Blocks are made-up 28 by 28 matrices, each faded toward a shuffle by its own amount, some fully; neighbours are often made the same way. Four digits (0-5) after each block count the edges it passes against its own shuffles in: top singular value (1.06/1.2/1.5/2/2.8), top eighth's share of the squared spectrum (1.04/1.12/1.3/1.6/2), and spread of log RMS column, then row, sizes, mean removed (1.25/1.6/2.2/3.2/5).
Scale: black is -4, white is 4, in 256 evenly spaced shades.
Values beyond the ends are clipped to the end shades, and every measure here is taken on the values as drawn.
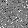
0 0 0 0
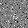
0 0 0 0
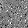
0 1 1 0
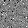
0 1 0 0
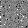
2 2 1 0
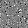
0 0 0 0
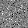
0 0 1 0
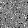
1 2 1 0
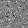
0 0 1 0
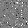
2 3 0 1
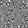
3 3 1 1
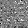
3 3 1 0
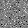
2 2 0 0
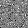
2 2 0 0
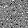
2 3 1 0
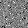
0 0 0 0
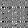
4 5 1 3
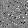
0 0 0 0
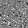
0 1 0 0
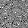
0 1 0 0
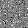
1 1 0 0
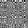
4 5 2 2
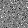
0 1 0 0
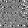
3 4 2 2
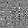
3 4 1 2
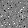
0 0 0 0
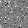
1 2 0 0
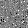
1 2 0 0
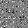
1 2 2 1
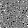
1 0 0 0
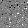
1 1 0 0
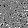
0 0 0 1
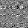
3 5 1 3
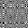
4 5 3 3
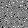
0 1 0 1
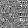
3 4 1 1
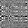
4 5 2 3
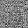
3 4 1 1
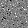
0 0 0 0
